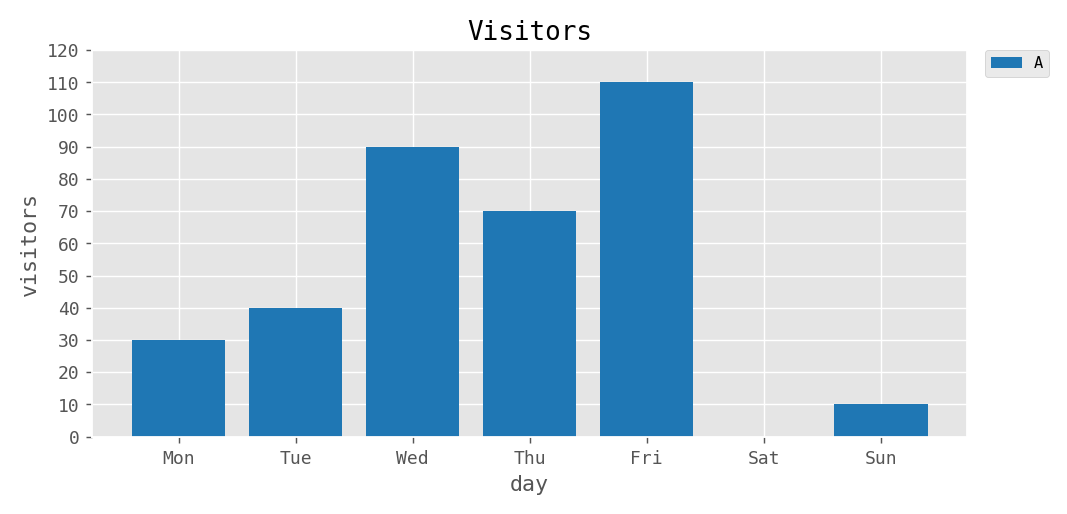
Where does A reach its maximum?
Fri
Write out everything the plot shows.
Title: Visitors
x-axis: day, ticks Mon Tue Wed Thu Fri Sat Sun
y-axis: visitors, ticks 0 10 20 30 40 50 60 70 80 90 100 110 120
Legend: A
Values:
A: 30 40 90 70 110 0 10
